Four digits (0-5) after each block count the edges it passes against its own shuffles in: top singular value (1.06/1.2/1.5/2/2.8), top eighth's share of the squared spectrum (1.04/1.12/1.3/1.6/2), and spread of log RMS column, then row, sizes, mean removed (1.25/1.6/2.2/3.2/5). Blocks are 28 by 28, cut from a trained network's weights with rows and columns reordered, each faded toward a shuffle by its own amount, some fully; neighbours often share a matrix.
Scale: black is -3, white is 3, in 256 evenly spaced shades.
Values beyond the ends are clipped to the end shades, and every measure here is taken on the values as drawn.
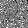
0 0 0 0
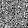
0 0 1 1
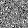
0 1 0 0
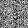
2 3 0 1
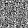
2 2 0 0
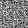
0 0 0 0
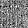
2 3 0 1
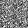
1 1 0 0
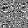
3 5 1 2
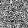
0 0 0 0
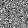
0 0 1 0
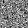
1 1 0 0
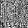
2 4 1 2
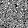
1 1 0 0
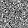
1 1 0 0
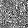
1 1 0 0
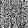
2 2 0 1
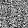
1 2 0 0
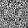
3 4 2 2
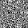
3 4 2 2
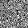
0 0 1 0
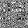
3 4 1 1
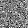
1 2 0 0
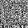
2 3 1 1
